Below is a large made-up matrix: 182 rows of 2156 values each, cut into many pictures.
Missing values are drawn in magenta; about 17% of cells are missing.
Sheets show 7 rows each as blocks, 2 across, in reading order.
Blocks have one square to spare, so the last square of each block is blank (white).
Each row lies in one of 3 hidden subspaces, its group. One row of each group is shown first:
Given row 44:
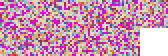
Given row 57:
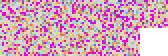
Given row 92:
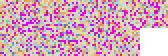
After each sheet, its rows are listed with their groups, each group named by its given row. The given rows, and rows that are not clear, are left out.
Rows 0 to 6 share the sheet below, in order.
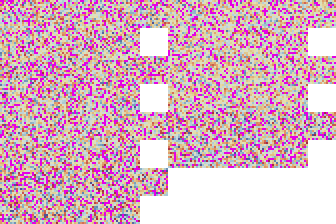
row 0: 57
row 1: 92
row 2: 44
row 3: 92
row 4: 44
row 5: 57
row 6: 92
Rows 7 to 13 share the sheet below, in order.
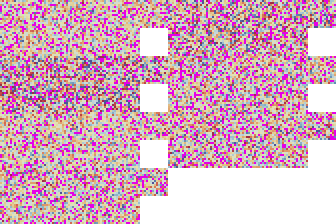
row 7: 57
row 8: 92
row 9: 44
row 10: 57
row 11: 92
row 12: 92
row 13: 57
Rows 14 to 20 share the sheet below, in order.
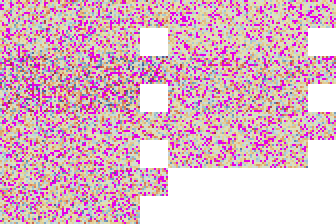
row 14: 92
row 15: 57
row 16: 57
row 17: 92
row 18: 57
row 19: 44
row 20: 44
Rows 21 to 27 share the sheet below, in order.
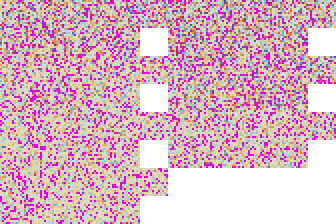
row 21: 44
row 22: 92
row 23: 44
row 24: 57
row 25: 92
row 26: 44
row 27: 44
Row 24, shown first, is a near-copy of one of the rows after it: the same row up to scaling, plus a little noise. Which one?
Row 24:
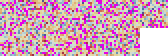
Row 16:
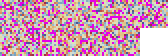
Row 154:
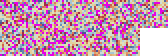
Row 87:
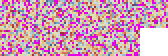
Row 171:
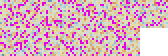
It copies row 16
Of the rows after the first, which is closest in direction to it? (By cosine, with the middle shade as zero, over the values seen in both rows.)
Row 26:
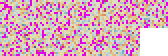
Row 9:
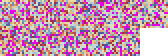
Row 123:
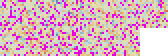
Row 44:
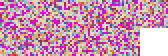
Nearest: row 44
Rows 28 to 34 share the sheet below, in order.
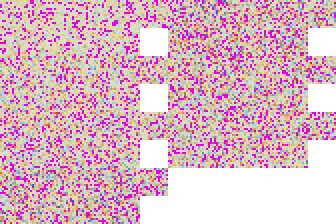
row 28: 92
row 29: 92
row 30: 57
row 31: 57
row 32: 92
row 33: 44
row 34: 44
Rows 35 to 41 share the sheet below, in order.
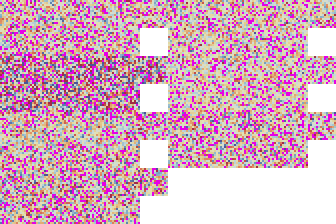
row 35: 57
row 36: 92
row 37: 57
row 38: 92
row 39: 57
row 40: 92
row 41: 57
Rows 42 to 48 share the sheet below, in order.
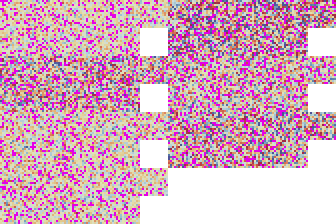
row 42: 57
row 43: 92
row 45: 57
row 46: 44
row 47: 57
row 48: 57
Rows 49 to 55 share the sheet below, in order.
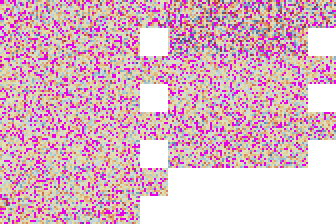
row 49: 92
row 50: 92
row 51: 44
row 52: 92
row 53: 57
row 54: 57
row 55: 57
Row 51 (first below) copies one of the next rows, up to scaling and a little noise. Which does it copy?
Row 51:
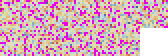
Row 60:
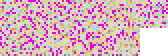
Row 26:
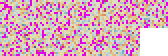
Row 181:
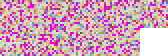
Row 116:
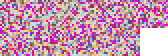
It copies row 181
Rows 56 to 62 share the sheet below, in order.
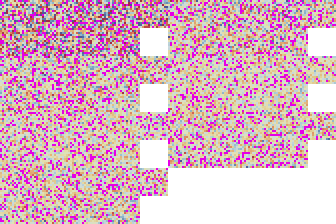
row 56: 92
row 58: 57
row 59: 92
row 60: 44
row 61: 92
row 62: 92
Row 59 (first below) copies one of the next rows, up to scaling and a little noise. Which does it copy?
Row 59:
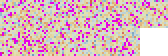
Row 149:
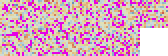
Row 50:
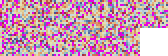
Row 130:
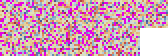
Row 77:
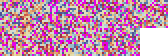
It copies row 77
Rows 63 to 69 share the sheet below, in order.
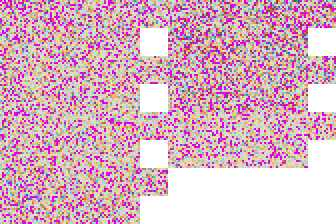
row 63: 57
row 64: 44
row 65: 44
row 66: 92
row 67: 44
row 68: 92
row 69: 57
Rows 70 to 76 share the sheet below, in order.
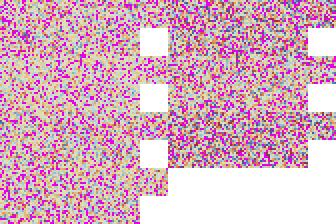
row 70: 44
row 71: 44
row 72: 92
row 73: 44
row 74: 44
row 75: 44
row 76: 92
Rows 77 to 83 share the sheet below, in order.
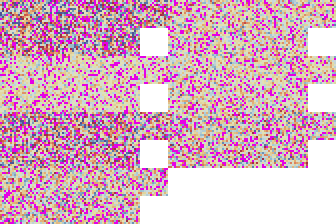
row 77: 92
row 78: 57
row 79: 92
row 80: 44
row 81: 57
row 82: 44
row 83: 92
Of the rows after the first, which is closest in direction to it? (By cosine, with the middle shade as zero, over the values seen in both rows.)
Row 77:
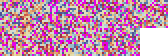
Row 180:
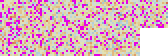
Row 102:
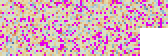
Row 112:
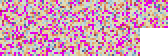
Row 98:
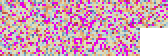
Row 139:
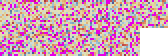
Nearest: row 180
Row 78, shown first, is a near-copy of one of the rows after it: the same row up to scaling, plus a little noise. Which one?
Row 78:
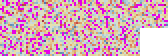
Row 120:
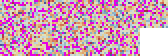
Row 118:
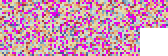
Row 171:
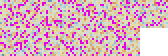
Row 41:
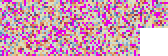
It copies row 118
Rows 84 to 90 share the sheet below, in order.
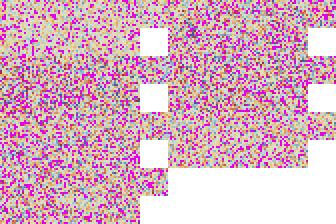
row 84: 57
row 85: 44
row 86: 44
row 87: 57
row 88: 92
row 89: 44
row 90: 44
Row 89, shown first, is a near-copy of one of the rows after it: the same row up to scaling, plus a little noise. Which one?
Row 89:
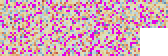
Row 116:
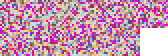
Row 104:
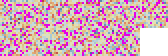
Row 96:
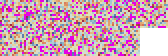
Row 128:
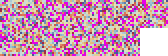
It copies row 104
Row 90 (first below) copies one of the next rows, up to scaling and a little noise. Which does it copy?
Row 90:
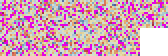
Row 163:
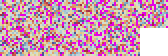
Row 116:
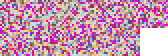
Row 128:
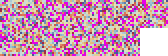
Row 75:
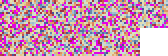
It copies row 163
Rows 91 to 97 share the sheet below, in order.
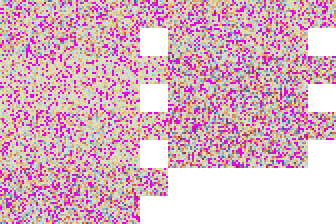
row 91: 57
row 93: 92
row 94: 57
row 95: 92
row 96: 44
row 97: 57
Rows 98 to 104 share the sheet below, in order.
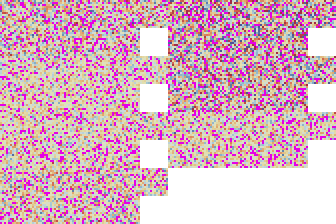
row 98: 57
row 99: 57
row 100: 92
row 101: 57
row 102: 92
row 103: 44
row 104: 44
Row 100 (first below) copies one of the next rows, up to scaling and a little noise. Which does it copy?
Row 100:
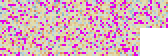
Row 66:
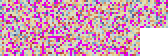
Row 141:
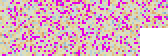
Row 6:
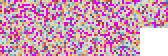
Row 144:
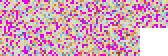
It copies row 66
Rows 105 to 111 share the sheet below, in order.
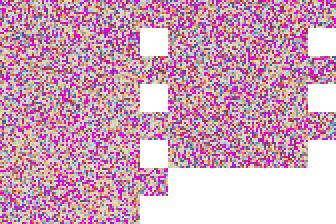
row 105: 44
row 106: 57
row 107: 92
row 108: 92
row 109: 44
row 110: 92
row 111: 92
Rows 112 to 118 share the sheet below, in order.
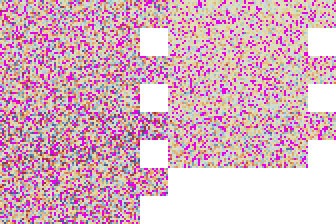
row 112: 44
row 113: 44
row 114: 44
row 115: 44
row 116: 44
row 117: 92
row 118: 57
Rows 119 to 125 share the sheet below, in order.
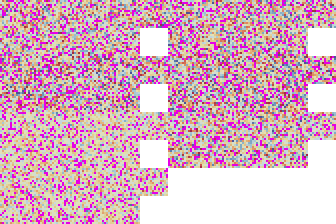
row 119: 92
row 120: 57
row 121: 44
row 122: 44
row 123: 92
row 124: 44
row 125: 57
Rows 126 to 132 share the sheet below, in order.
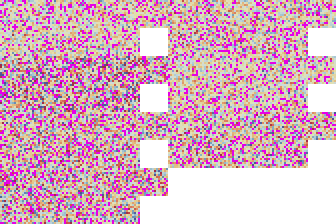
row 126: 44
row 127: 44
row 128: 44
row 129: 92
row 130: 92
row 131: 44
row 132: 44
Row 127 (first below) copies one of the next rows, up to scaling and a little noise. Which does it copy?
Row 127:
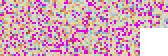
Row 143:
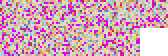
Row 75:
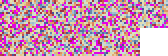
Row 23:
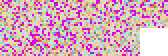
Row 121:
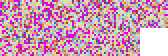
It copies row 75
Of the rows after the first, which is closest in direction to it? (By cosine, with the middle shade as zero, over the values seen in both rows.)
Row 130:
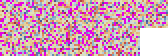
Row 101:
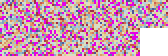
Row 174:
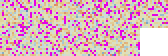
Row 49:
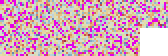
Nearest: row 174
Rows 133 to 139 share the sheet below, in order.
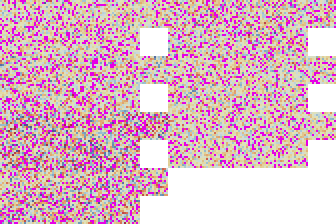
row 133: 57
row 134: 92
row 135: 44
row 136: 44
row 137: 92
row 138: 44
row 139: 92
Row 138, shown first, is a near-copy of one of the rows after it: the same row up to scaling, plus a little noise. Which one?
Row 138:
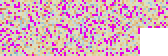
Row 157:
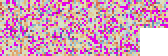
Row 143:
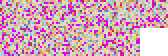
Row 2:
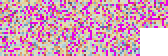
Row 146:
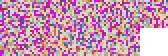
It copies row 146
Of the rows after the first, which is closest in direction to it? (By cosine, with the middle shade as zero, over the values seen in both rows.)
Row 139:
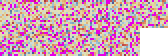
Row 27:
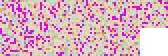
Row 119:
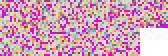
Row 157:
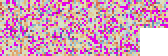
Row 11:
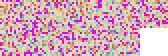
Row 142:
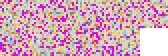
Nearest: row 11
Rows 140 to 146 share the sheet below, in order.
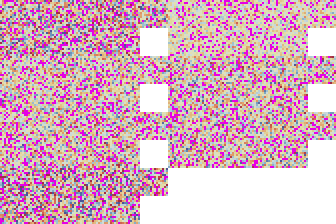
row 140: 92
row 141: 92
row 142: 92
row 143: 44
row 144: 92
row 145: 44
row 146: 44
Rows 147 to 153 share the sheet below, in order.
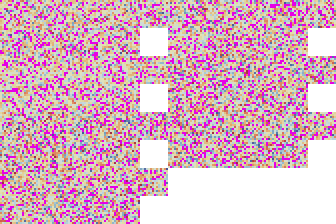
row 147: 92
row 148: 57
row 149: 92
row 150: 92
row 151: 44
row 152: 57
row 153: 57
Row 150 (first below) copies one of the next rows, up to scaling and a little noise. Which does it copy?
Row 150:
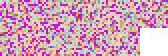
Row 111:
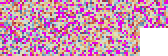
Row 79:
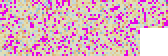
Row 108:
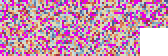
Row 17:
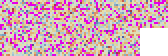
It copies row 108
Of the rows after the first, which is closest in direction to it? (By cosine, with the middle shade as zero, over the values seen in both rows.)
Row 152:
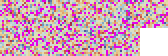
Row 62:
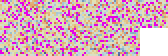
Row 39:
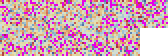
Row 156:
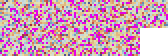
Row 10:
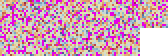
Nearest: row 10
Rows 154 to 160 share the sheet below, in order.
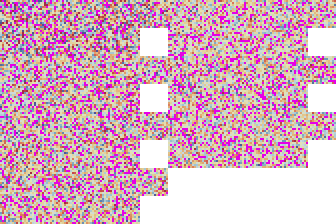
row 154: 57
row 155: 44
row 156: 44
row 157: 44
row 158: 92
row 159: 44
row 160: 57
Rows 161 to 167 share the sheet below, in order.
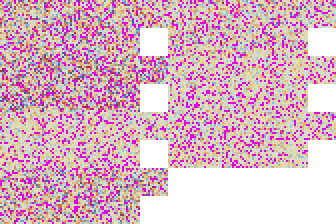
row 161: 57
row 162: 44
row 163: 44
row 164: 44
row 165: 57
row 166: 92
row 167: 92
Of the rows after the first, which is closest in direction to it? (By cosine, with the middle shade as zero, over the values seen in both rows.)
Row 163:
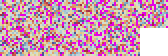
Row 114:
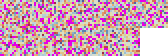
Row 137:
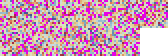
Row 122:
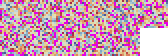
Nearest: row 114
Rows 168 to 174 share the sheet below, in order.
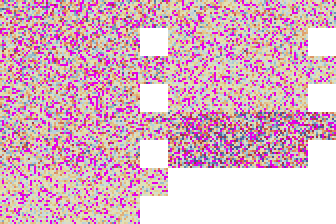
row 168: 44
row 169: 92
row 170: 92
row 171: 57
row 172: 44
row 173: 92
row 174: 92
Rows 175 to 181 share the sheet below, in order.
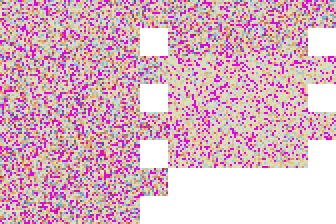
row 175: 57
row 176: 44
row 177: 57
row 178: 92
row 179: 57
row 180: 92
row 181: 44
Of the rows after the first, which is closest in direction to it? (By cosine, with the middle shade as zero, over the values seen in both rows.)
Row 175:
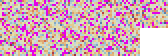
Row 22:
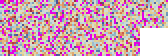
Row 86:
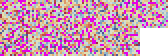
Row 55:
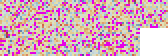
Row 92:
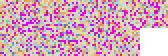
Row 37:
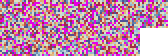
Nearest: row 37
